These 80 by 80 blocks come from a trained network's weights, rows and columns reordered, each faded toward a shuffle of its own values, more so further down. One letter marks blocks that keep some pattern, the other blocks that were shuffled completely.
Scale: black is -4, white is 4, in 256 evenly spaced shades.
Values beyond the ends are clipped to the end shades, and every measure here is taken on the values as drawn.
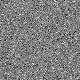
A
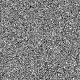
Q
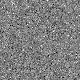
Q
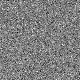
Q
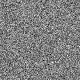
A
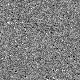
A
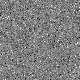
A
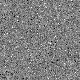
A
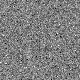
A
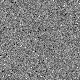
Q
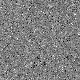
Q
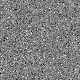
Q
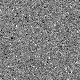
Q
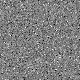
Q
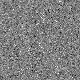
Q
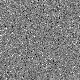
Q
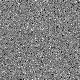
Q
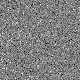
Q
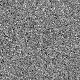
Q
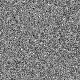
Q
